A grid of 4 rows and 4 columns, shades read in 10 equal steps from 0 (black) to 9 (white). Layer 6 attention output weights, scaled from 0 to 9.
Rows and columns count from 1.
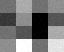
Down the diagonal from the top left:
4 5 0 8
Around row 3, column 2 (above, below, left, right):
5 9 4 0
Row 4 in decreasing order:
9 8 5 4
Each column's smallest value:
2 3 0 3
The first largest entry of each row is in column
2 2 4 2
